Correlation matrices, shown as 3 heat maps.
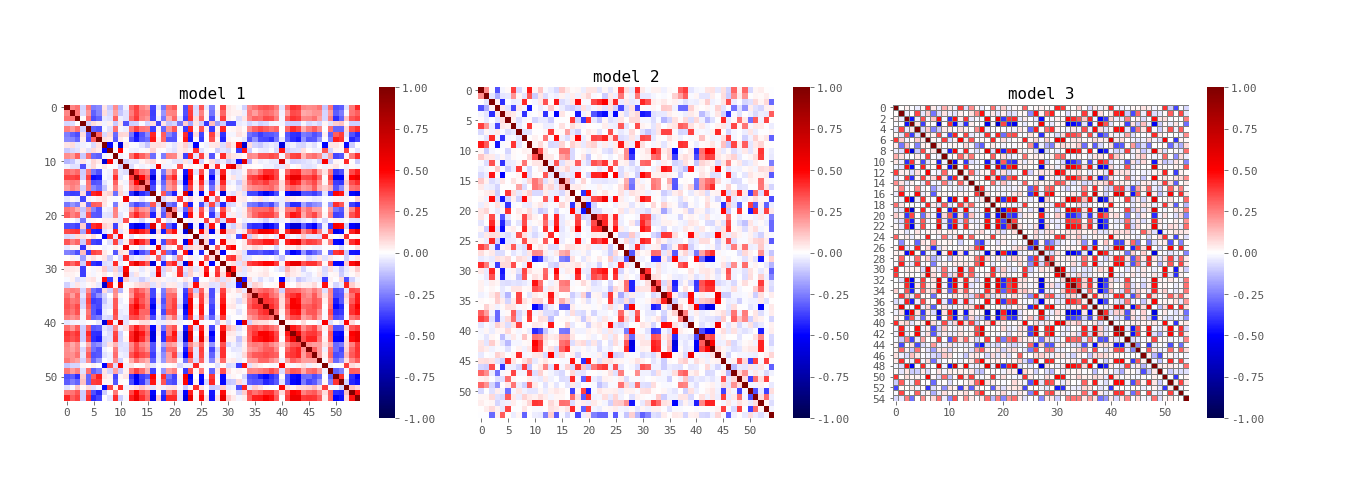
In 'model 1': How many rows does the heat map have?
55
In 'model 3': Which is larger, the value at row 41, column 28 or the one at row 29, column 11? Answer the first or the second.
the first
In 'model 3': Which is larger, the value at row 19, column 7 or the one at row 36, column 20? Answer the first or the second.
the first
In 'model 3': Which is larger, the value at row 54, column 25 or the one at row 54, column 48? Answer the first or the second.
the second
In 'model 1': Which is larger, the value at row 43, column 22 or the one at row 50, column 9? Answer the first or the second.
the second
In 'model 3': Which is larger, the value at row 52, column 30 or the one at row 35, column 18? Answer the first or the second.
the second
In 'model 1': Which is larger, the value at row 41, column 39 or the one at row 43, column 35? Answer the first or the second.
the second
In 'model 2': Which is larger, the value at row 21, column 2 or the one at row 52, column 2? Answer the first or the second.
the first
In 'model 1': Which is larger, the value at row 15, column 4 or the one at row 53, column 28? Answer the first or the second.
the first
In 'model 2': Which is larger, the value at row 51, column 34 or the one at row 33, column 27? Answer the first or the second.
the second
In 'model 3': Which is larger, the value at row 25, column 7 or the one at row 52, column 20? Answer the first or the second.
the first
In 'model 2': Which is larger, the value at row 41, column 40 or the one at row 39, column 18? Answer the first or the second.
the second
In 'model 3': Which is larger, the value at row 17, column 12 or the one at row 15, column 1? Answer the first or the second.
the second
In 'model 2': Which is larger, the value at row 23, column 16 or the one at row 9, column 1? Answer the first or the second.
the second
